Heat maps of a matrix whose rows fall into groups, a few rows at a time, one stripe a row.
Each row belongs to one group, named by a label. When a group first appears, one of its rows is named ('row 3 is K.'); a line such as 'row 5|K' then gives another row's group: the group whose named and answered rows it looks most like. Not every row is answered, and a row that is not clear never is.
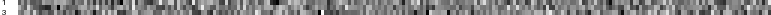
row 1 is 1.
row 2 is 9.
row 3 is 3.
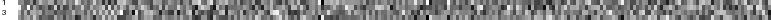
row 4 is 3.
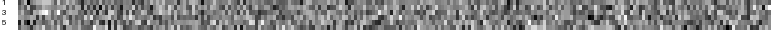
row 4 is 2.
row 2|1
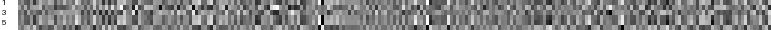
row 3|1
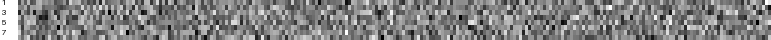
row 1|1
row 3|9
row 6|9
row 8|2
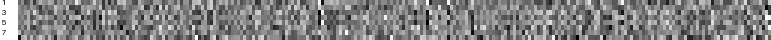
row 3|3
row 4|1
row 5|3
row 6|1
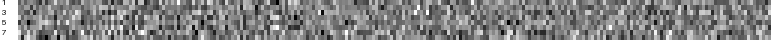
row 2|2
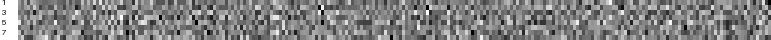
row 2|3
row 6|2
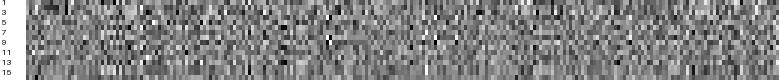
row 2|9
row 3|9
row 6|1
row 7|2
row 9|3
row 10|1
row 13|1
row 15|2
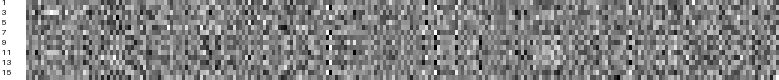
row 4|9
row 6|1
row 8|3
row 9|1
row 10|3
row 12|2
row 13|3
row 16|1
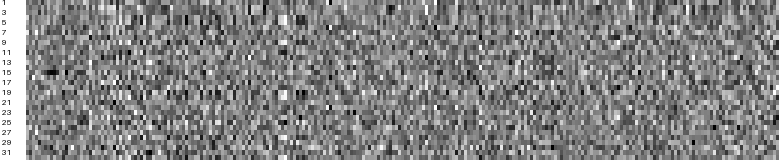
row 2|2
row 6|3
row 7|9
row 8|1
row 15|9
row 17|2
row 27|9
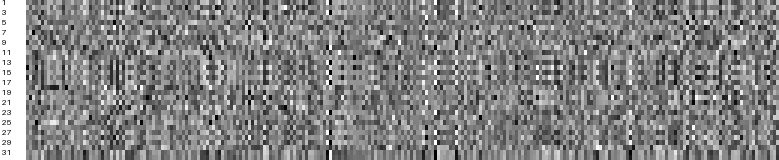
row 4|2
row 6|2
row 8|2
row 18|9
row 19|2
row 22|1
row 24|1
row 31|3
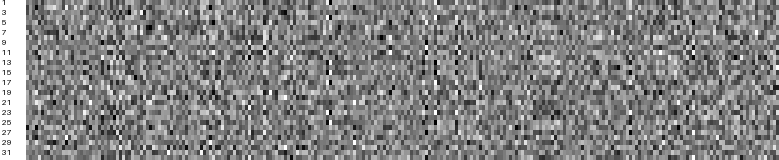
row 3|1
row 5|2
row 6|9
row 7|9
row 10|2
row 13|3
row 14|1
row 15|3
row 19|2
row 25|3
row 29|9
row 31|1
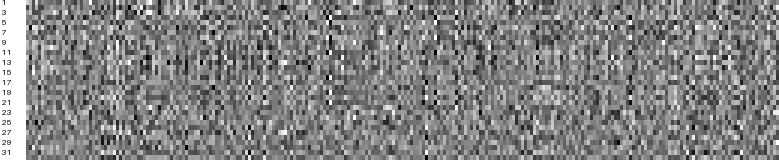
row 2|1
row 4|3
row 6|9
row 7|2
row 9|9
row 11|3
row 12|9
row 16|3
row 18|2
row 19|3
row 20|2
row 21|3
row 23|1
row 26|2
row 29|1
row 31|2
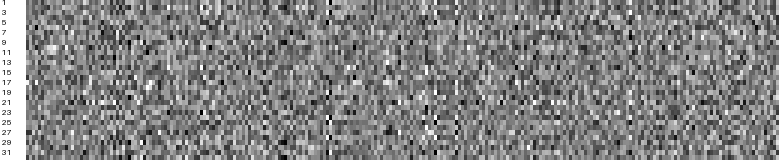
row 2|1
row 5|3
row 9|1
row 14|1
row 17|9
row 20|1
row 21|2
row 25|3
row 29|1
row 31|3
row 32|1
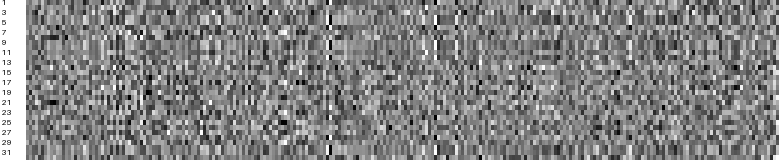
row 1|3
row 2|2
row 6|3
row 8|9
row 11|2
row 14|2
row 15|1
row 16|9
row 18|2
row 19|9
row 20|1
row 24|3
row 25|1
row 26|2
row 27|1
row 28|3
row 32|1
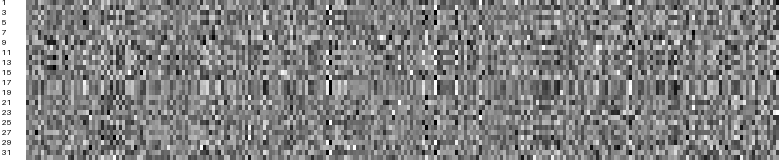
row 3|3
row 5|3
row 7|2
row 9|9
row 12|9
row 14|9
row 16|3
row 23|1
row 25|3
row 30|1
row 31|3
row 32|2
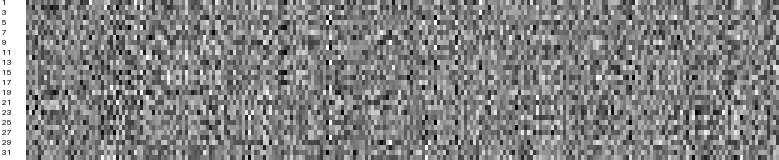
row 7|2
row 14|1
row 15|1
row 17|1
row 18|3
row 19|9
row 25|3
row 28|3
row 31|1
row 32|2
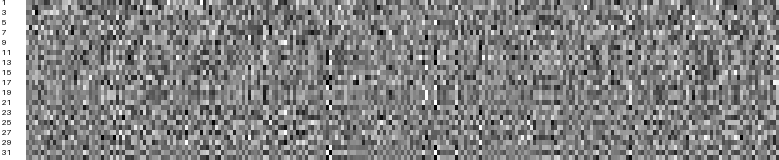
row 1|1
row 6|9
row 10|1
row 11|3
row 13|3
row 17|1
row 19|2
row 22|3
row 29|1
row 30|3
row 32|3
